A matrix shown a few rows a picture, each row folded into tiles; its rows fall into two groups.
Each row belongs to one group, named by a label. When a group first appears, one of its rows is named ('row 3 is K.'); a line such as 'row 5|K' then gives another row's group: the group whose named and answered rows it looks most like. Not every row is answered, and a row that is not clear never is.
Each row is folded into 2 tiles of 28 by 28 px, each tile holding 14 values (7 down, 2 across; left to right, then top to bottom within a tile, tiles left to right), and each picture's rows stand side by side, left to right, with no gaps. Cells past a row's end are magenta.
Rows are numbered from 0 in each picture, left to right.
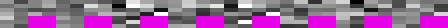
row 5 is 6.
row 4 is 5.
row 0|6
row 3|5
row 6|6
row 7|5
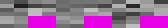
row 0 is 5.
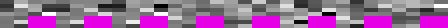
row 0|5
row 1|5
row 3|6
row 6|6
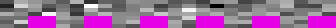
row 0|5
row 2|5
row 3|5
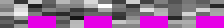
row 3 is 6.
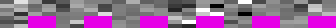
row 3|5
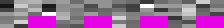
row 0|5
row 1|6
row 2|6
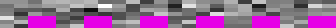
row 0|6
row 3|5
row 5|6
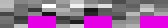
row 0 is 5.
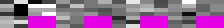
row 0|6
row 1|6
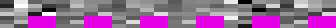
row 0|5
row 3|5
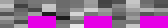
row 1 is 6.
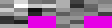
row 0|5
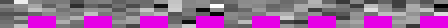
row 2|5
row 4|5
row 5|6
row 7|5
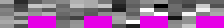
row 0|6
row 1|5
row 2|5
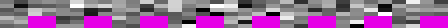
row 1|5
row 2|6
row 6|5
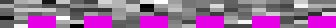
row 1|6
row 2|6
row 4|5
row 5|5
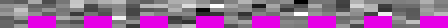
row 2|6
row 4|6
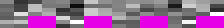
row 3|5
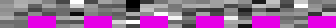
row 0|6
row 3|6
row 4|6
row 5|5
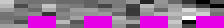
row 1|5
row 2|6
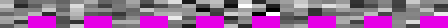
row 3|6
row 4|5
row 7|5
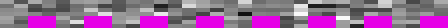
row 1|5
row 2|5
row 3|5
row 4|6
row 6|6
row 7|6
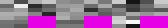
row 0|6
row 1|6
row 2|6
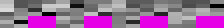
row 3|5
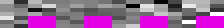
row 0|6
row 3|5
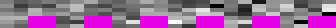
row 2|5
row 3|5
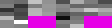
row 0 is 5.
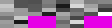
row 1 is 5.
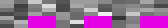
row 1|5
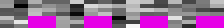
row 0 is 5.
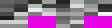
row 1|5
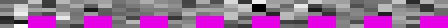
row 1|6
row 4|6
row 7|6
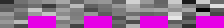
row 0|5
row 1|6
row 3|6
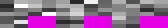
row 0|5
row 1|6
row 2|6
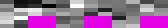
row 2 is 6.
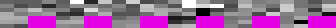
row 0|5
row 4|5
